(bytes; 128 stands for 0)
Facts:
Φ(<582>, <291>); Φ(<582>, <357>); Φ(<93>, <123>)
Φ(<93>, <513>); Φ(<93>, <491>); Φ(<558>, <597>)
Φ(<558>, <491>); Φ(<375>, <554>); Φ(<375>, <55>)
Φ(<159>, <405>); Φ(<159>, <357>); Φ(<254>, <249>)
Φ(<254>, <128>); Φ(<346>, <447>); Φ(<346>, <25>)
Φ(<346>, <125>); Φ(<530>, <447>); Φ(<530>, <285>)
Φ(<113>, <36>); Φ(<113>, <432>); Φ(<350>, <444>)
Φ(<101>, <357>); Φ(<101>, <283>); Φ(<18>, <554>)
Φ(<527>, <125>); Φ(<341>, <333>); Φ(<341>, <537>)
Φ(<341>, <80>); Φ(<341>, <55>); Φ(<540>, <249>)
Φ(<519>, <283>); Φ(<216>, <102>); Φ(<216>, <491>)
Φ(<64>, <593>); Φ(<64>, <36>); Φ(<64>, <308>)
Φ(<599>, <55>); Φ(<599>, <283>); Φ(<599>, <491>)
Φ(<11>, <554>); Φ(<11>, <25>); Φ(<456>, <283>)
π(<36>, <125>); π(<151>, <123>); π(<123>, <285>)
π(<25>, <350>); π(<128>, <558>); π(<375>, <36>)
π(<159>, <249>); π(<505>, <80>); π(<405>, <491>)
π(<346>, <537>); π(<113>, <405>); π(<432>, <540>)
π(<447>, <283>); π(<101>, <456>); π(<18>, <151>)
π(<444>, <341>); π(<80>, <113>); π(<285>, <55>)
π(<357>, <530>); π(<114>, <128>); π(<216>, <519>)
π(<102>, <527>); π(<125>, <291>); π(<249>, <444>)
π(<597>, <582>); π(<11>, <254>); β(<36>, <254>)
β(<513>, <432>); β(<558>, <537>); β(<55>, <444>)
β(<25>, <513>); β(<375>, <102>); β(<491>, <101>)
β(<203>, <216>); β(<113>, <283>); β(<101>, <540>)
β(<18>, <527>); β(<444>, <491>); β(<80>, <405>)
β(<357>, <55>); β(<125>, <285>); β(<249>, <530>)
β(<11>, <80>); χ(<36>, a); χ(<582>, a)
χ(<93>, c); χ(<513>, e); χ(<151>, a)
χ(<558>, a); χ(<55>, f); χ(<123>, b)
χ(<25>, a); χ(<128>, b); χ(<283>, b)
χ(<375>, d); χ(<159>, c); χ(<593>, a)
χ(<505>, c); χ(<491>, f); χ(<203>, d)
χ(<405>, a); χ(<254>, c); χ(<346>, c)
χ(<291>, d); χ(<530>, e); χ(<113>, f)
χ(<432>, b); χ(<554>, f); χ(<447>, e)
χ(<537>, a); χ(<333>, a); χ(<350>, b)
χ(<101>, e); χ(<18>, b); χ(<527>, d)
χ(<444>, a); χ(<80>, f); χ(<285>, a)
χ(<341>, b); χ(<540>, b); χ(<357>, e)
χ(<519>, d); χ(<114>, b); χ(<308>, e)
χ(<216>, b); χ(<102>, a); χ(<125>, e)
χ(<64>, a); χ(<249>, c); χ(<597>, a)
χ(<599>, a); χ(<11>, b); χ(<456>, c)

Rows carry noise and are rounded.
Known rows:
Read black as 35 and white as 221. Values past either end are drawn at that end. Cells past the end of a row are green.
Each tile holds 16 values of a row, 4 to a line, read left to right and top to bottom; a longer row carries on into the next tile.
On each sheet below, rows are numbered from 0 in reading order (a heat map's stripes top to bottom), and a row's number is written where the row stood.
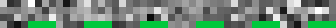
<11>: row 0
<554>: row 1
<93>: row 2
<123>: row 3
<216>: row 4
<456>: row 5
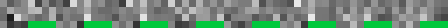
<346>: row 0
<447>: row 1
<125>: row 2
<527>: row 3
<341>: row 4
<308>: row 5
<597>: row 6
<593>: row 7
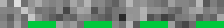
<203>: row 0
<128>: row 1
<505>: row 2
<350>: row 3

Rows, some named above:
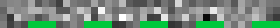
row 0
<254>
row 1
<491>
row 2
<558>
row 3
<93>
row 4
<405>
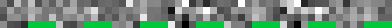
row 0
<530>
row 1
<582>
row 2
<308>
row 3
<101>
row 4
<357>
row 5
<519>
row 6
<25>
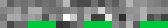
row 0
<64>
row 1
<558>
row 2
<505>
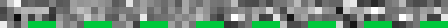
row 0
<283>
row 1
<80>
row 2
<513>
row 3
<405>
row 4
<558>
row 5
<159>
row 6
<456>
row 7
<558>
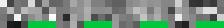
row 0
<375>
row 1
<249>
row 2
<55>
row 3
<599>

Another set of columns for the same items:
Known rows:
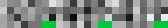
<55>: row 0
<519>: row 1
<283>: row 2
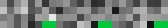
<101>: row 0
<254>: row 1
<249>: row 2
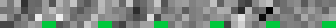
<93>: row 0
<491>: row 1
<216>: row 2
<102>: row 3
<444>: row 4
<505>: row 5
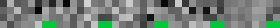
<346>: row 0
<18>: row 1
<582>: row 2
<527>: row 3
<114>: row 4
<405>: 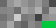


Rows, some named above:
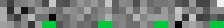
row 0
<375>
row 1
<308>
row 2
<505>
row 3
<113>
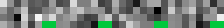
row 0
<456>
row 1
<357>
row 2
<350>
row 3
<101>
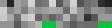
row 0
<554>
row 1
<159>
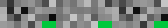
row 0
<375>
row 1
<25>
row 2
<375>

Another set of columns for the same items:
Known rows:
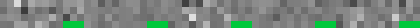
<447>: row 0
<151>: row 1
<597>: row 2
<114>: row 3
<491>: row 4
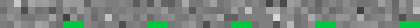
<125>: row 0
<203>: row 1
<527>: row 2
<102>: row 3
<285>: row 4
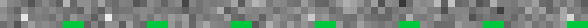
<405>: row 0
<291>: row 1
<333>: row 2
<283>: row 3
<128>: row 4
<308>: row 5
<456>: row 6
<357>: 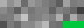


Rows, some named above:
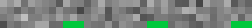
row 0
<357>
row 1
<530>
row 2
<216>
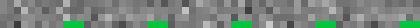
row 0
<159>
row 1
<519>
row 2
<513>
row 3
<554>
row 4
<519>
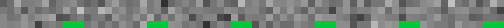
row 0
<527>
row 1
<93>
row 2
<113>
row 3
<101>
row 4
<350>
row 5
<308>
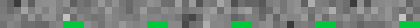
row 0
<599>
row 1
<505>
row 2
<350>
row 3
<375>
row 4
<599>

